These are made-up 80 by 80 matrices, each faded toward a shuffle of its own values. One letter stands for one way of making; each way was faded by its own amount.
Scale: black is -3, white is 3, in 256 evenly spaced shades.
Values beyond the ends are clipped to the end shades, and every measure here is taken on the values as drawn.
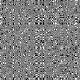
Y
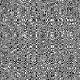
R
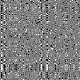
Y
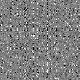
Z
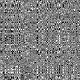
R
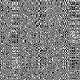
Y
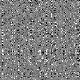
Z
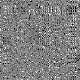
Z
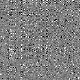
Z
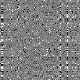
Y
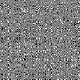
Z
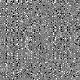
Z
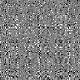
R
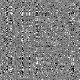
Z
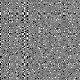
Y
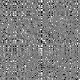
Y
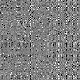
Y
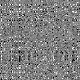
Z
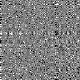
R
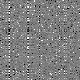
Y
